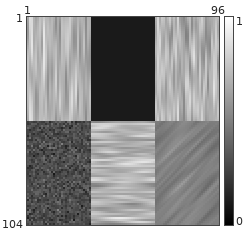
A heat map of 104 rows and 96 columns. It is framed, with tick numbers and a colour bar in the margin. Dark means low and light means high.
The table splits into 2 rows of 3 panels. Panel 1,1: high, streaked downward. Panel 1,2: very low, flat. Panel 1,3: high, streaked downward. Panel 2,1: low, fine-grained. Panel 2,2: high, streaked across. Panel 2,3: middling, slanting up to the right, faint in contrast.
